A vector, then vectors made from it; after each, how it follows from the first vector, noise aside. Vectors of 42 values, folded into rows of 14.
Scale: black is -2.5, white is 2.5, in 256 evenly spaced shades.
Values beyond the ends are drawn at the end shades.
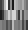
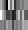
negated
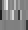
partly zeroed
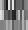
negated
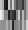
negated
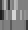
partly zeroed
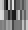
negated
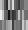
negated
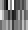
negated
